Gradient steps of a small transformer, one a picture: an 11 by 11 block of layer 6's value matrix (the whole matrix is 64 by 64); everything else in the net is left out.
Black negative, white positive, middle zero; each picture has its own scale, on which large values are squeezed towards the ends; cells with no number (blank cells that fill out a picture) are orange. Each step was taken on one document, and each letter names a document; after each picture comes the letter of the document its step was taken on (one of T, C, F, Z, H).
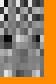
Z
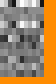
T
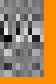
Z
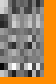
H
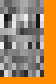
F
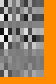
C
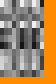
T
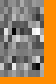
F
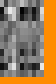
T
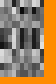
T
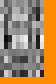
F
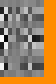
C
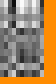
T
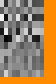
Z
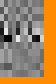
Z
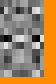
Z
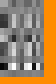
H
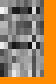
H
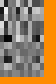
Z
